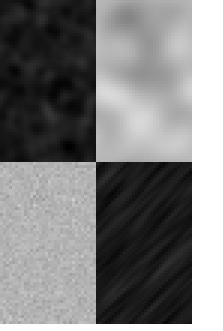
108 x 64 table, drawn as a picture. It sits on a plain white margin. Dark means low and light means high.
The table splits into 2 rows of 2 panels. Panel 1,1: very low, blotchy, faint in contrast. Panel 1,2: high, smooth. Panel 2,1: high, fine-grained, faint in contrast. Panel 2,2: very low, slanting up to the right, faint in contrast.
